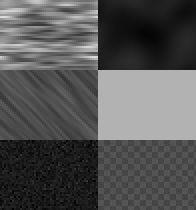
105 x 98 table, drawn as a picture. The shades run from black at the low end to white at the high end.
It is made of 3 by 2 panels. Panel 1,1: middling, streaked across, strong in contrast. Panel 1,2: very low, smooth, faint in contrast. Panel 2,1: low, slanting down to the right, faint in contrast. Panel 2,2: high, flat. Panel 3,1: very low, fine-grained, faint in contrast. Panel 3,2: low, checkered, faint in contrast.
